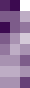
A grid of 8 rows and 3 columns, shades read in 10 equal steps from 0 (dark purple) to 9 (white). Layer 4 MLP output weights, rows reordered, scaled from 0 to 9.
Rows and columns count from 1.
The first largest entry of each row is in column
3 3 3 3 2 1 1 1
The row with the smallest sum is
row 3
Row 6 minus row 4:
2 0 -4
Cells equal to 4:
2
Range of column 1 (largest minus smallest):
6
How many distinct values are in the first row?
3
